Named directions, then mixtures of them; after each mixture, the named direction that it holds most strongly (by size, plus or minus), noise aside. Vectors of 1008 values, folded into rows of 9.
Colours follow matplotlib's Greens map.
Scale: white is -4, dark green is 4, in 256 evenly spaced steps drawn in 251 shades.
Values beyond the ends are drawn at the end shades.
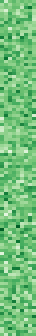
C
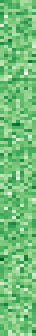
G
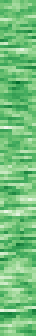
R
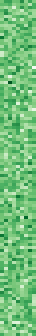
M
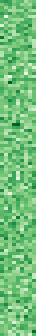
G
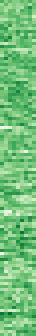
R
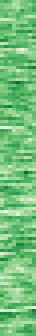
R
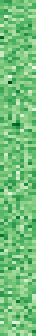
M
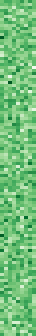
M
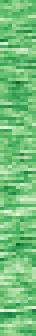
R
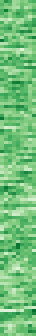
R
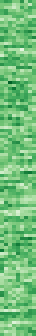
R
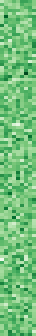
G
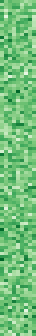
G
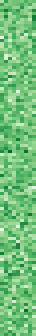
C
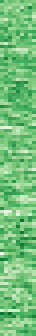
R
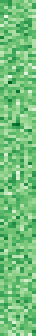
G
